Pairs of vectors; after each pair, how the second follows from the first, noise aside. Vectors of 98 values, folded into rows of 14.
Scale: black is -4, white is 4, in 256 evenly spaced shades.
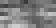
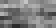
negated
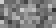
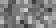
wrapped around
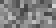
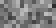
negated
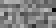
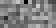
wrapped around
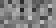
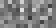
negated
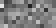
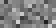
wrapped around
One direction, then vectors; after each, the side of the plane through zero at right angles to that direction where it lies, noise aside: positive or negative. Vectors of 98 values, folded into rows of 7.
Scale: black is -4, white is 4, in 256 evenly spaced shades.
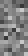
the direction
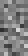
positive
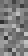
positive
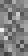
negative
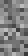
negative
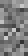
negative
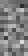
positive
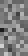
positive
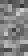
positive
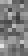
positive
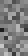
positive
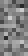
positive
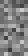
positive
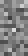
negative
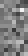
positive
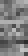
negative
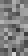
negative
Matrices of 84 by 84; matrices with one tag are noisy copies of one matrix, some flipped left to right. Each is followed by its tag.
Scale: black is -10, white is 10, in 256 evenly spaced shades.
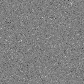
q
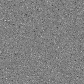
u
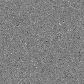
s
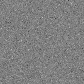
q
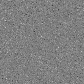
u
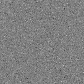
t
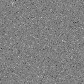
q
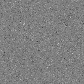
s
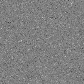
q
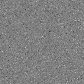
u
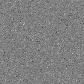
s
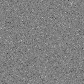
q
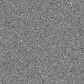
q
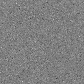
t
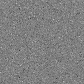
t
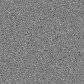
s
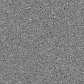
t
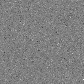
s
